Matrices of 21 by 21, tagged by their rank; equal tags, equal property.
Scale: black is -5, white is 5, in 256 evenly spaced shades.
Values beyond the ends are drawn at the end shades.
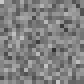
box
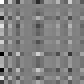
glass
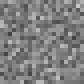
box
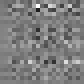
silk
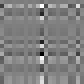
glass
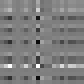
glass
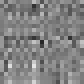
silk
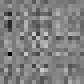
silk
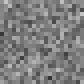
box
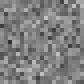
box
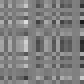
glass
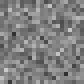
box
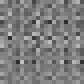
silk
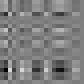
glass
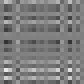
glass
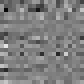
silk
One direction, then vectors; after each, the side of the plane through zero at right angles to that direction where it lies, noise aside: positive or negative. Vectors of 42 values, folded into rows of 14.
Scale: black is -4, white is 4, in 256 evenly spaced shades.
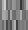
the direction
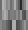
positive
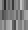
negative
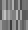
positive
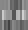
positive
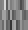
positive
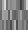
positive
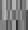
positive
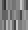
negative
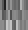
negative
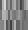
positive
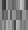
negative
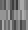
negative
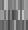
positive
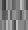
negative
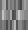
positive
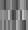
negative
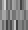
positive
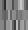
negative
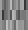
negative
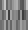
positive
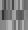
negative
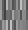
negative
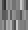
negative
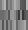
positive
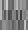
negative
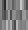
negative
